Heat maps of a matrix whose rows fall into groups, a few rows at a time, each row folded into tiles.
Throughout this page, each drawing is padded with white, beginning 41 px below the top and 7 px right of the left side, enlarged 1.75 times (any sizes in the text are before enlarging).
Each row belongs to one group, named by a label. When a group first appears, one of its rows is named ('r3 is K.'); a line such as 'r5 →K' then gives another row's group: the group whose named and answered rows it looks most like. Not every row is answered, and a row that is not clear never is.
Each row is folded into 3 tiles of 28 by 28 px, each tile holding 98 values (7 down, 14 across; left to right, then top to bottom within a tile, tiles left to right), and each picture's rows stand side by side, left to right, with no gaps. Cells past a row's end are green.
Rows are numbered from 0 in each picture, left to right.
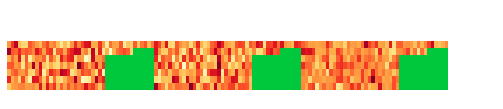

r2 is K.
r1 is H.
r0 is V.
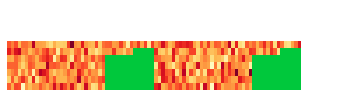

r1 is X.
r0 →K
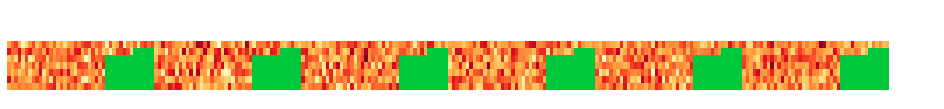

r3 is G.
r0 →V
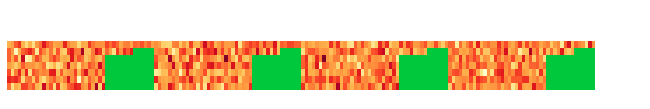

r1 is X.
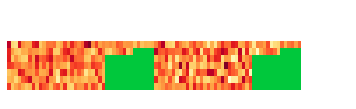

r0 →H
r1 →V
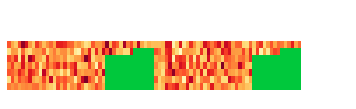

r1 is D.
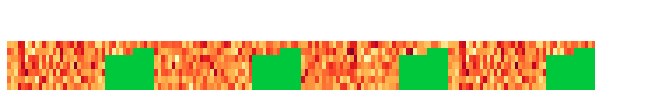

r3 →D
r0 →D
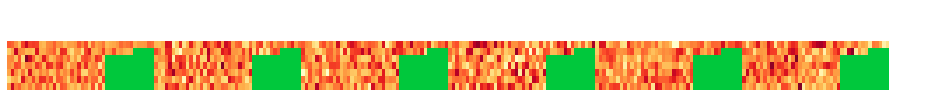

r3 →X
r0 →K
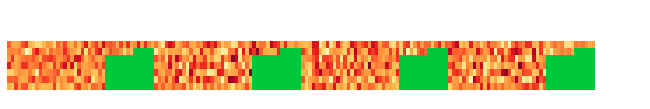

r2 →D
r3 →V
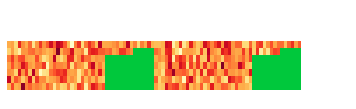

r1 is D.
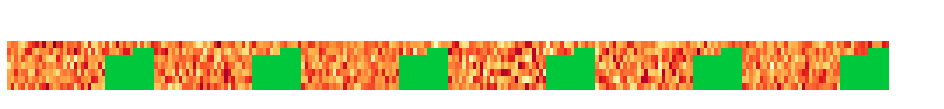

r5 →H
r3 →V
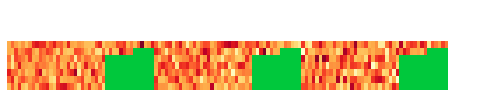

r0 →X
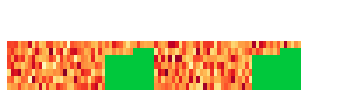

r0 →V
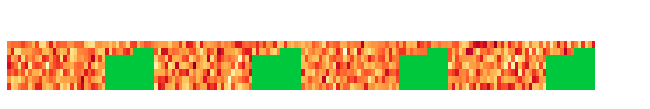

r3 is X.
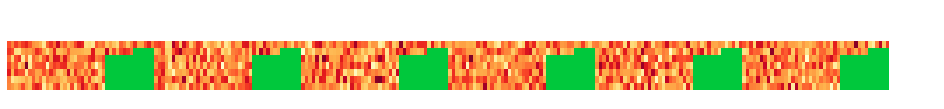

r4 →K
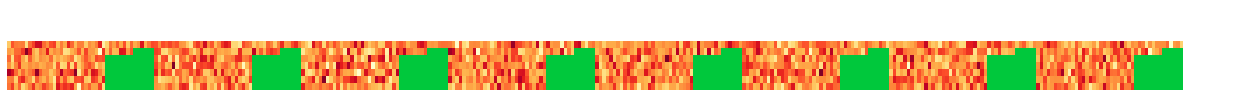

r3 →K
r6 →G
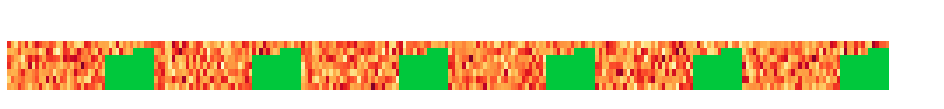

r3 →G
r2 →X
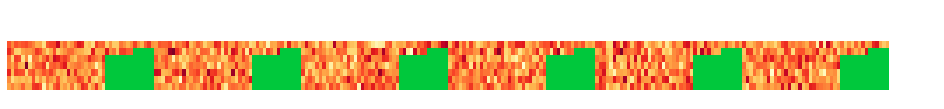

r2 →H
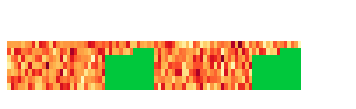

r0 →G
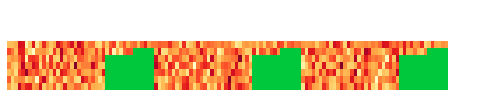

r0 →D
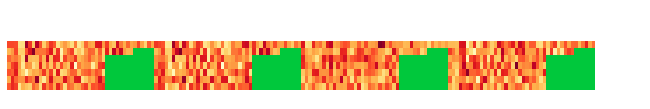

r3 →D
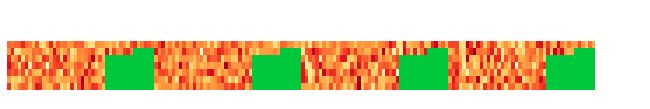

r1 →V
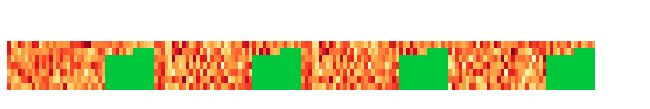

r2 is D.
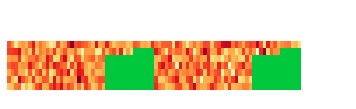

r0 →K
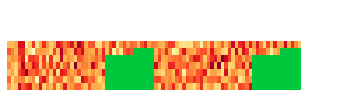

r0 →D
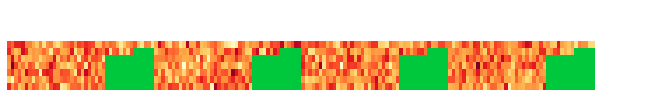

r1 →H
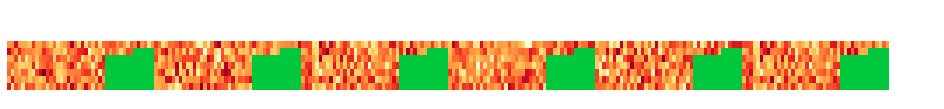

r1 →K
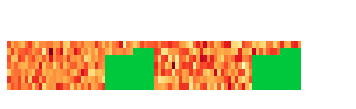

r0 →V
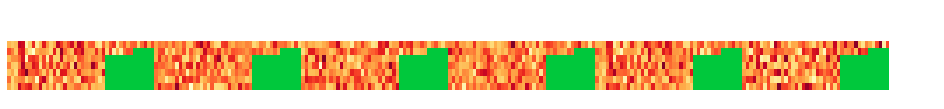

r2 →G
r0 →D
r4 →D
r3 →K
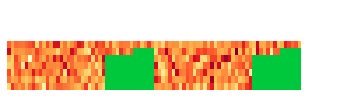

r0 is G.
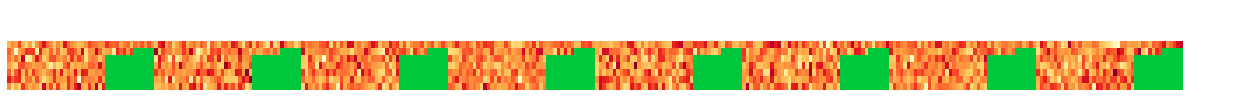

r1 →V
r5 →X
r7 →H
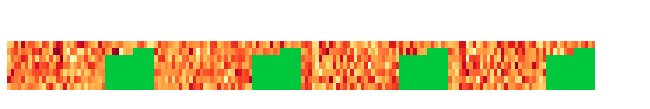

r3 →D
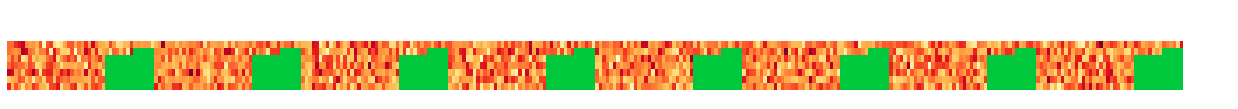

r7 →K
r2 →D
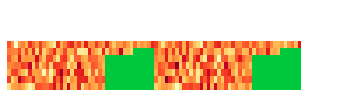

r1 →K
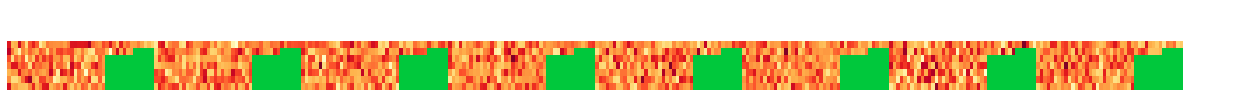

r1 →H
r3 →H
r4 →H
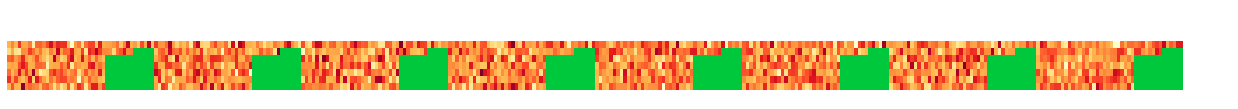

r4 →X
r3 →K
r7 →H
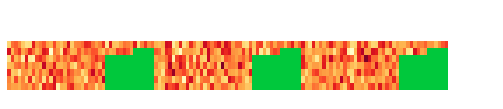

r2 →H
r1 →D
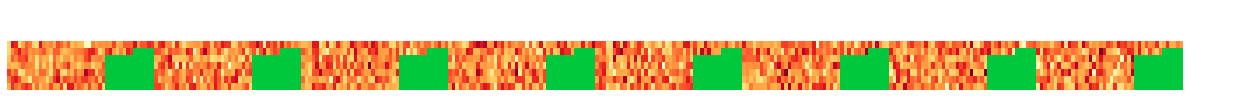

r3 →X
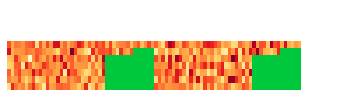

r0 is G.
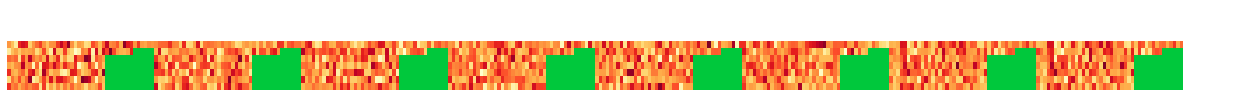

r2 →V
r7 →D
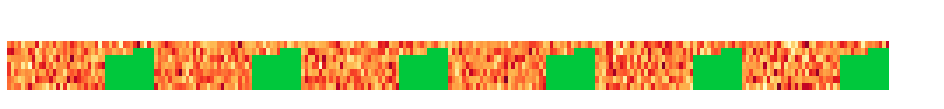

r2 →G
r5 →K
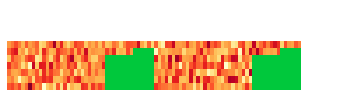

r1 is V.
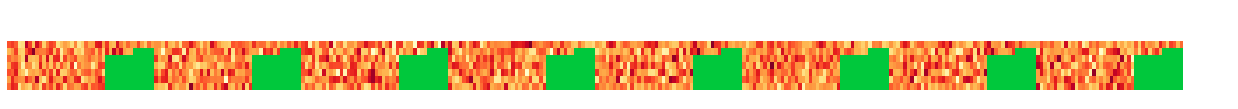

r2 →K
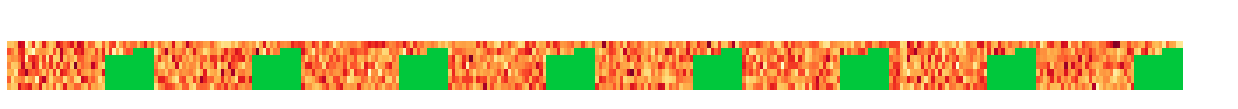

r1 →H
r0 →D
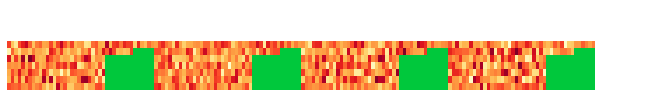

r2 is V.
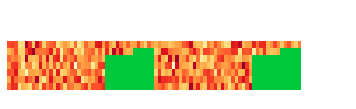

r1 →G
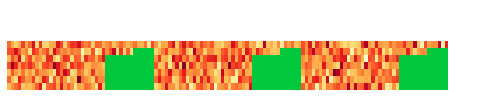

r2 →K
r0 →K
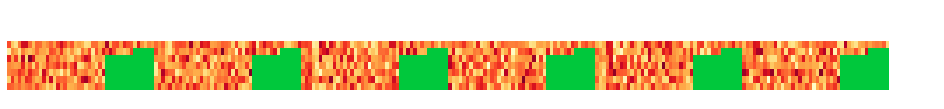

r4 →D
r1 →X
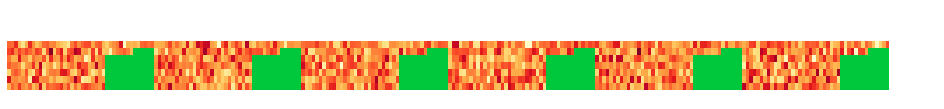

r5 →X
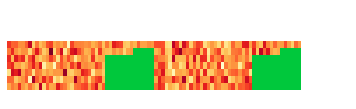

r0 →V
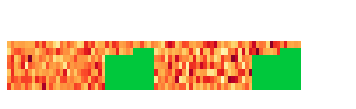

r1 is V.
